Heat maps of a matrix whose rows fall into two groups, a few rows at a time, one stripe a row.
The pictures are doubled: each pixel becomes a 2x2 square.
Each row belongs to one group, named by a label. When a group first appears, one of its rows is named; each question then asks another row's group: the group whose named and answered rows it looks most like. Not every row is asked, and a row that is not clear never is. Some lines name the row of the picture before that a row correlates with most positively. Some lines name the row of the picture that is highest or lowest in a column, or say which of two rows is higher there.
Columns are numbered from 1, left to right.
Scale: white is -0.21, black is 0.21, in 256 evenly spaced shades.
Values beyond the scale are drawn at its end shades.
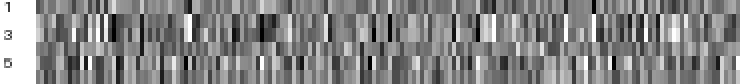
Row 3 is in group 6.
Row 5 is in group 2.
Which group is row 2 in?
6
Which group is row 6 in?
2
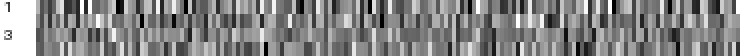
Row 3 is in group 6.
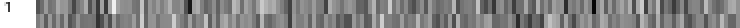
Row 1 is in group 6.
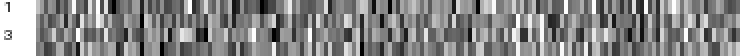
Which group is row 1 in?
6
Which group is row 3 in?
6
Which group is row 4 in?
2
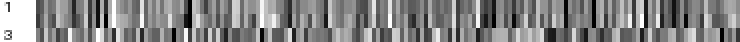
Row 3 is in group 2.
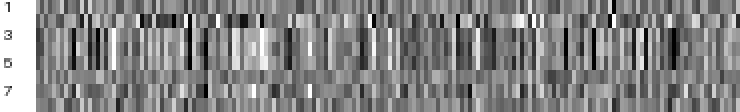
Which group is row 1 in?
2
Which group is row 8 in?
2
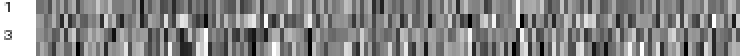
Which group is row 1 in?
2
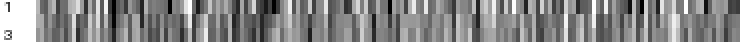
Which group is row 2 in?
6
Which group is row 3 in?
6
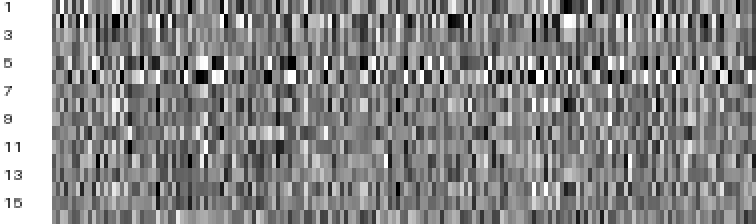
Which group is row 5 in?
6
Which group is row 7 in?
6
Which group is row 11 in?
6
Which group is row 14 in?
2
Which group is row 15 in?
2
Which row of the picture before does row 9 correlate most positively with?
2
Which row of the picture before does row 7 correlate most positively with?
1
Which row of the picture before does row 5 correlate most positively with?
1
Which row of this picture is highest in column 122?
10
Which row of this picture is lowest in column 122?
6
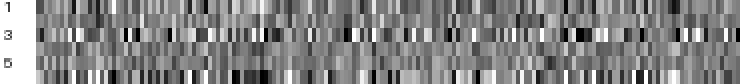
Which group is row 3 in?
6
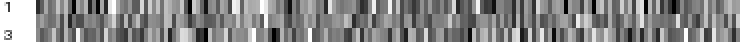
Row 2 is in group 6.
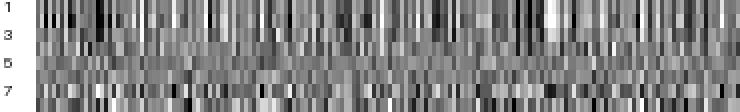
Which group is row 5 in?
6
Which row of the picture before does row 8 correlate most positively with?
1
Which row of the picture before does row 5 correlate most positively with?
3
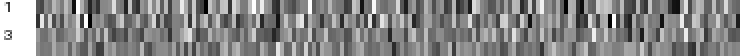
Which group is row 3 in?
6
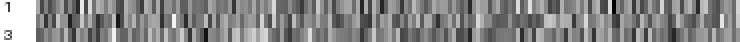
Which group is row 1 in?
2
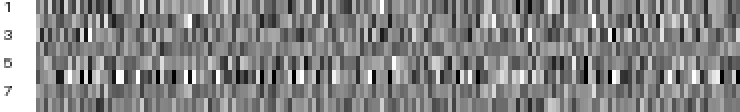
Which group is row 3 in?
2
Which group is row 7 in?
6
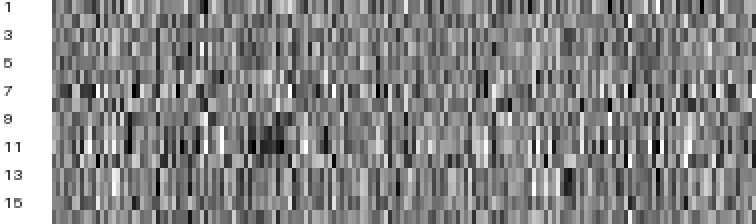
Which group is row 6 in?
6
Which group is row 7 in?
2
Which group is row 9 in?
6
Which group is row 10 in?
6
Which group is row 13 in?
2
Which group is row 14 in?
2
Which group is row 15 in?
2
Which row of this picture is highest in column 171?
7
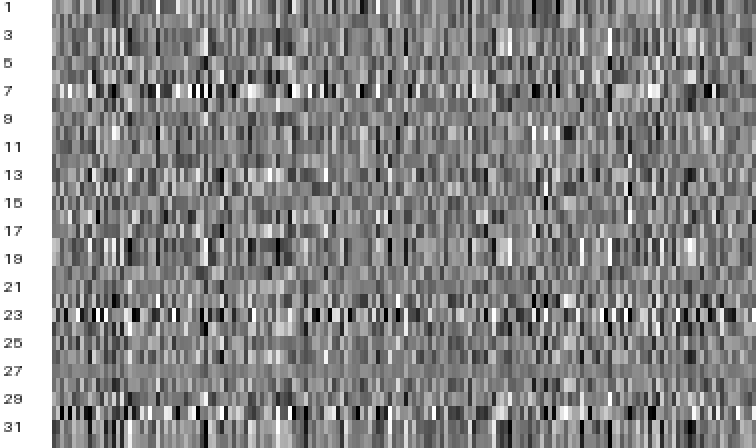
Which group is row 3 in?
6
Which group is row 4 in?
6
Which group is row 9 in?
6
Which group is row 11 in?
2
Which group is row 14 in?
2
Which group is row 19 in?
6
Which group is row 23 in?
2
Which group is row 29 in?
6
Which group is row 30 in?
2
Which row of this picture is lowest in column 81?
23
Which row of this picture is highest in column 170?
23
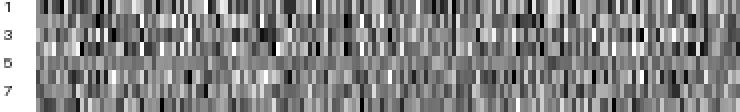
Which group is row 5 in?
2
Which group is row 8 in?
2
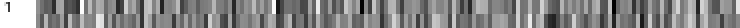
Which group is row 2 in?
2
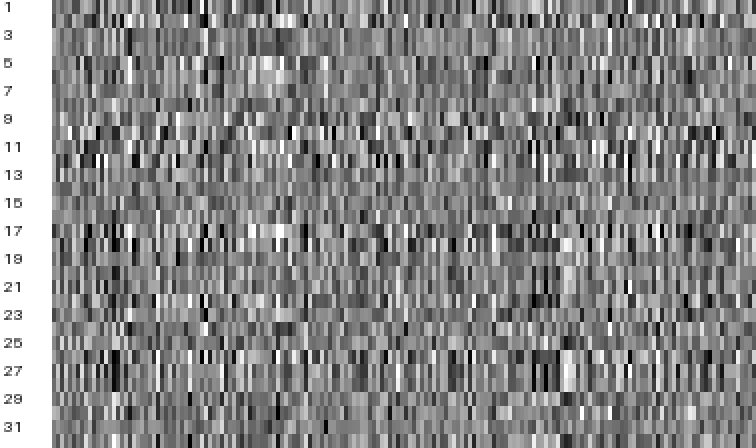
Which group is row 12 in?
2
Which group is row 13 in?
2
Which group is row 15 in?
6
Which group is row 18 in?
2
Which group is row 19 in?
2
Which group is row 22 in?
2
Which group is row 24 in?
6
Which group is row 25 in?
2
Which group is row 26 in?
2
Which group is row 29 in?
2
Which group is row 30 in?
6
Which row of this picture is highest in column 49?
1
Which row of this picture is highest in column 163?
2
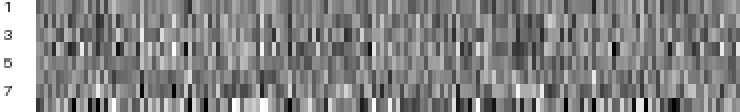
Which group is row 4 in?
2
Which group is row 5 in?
2
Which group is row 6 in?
6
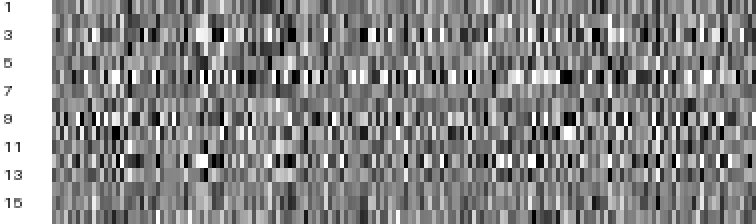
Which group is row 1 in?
6
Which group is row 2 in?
6
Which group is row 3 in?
6
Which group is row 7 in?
6
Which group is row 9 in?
2
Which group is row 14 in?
6
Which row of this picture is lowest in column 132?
9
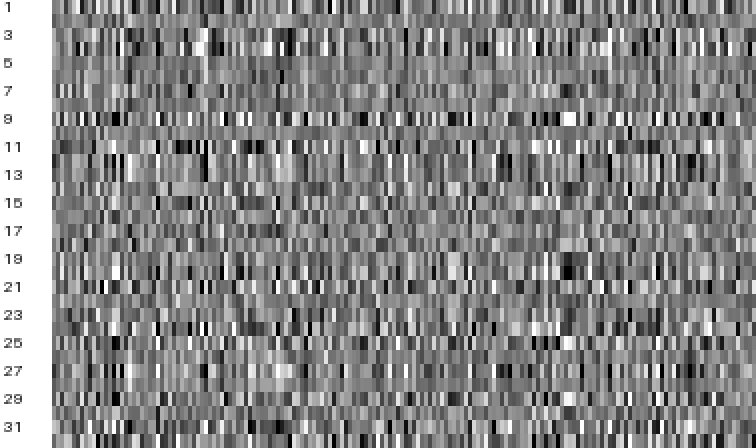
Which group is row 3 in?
6
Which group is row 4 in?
6
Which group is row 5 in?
6
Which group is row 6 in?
6
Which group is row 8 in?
6
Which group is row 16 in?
2
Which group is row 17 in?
6
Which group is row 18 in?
2
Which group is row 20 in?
2
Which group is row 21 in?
2
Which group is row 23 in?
2
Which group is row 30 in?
2
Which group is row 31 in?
6
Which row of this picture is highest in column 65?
24
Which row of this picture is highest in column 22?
4
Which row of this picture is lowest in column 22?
32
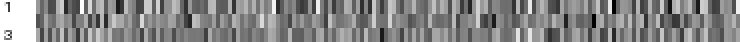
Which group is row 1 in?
2
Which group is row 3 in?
2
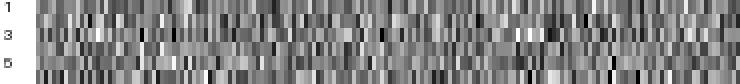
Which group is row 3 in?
2
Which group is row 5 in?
2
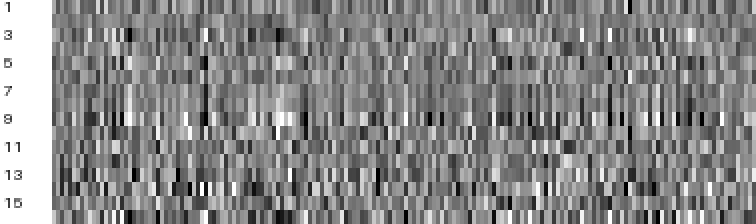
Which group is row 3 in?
6
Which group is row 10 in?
2
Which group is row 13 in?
2
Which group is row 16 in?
6
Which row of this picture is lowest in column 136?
9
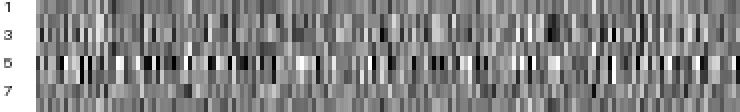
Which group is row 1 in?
6
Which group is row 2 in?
2
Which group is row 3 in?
2
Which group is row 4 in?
6
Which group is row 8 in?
2
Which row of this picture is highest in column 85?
5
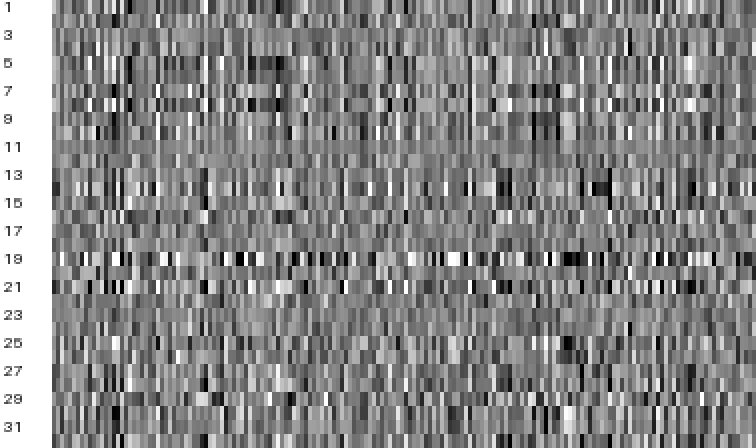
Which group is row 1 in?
6
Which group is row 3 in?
2
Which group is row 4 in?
2
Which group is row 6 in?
6
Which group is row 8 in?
6
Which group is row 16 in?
6
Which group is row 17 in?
2
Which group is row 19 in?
2
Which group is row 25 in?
2
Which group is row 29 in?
6
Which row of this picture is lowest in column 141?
14
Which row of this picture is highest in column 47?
19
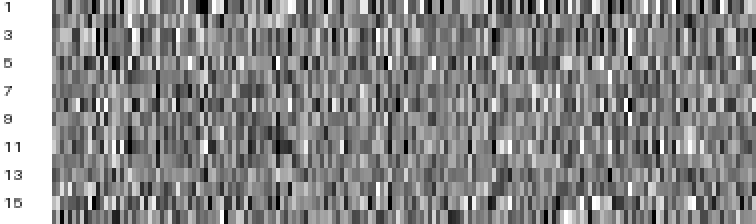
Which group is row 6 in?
6
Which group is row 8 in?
2
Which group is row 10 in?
6
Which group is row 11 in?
6
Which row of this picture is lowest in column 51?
8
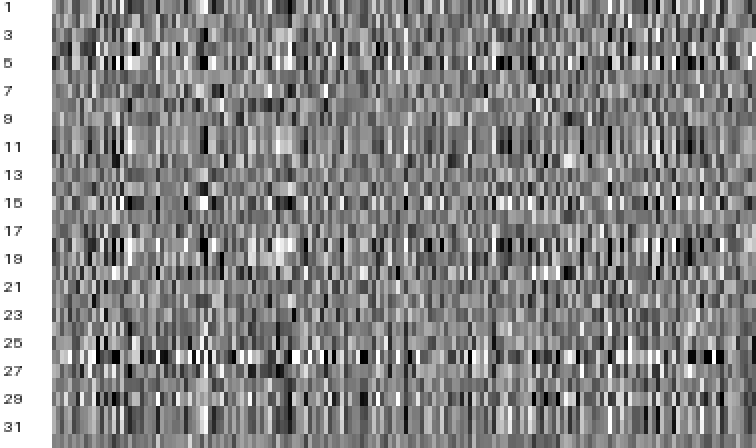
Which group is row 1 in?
6
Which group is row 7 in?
6
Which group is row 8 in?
6
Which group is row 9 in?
2
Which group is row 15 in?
6
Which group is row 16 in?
2
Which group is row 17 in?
2
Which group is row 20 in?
2
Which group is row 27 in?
6
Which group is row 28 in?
6
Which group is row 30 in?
6
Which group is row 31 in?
6
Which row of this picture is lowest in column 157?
15
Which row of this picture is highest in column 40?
26
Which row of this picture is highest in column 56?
26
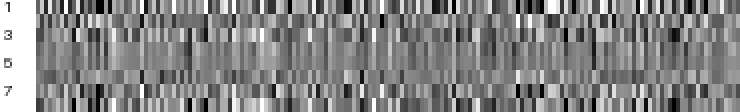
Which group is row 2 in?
2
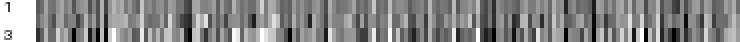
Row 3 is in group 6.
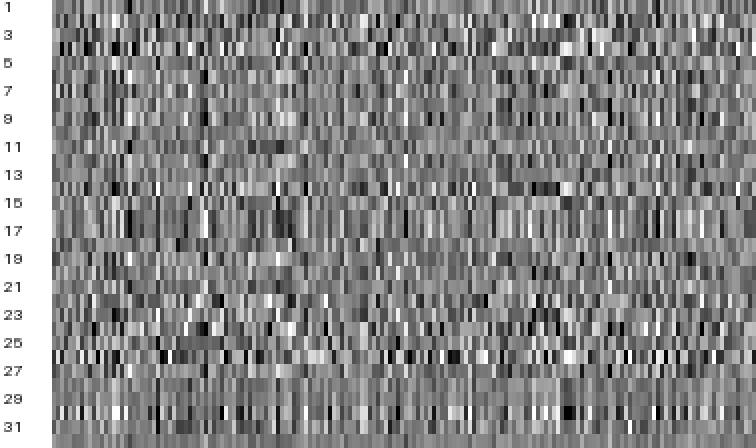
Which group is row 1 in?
6
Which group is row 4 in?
2
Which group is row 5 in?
2
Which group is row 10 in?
2
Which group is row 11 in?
6
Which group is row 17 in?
6
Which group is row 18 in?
2
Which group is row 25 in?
2
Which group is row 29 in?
2
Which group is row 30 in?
2
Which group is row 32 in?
6
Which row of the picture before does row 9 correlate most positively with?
2
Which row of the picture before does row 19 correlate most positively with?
3
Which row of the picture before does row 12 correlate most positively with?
2
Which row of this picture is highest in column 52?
26
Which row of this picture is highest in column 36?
26
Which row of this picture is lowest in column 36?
4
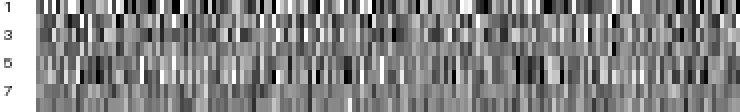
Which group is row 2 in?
2
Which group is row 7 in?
6
